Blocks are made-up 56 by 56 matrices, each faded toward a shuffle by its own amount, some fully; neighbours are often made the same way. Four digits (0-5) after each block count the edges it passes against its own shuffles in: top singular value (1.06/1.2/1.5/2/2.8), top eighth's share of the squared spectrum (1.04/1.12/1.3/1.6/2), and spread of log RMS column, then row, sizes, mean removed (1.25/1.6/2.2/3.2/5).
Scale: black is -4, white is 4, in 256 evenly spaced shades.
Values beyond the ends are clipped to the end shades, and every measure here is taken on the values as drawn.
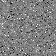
2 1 0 0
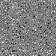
3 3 1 1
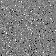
2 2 0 1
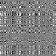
5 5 3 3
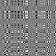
5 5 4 4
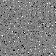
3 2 0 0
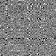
4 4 2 2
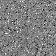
0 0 0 0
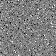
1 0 0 0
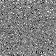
2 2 0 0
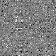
3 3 1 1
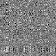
4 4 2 2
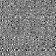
4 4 2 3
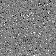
0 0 0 0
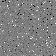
1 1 0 0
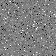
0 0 0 0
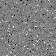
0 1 0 0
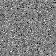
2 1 0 0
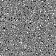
2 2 0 0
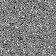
1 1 0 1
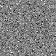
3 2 0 0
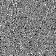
2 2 0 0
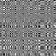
5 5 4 4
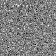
3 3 1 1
